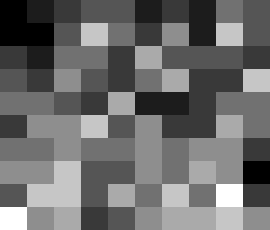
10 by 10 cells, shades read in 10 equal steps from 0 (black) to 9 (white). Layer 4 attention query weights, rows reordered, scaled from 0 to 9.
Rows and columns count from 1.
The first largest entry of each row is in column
9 4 6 10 5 4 3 3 9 1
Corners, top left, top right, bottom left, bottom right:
0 3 9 5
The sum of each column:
32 34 47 38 36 38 40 32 52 32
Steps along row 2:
same up up down down up down up down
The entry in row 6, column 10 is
4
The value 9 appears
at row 9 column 9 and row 10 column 1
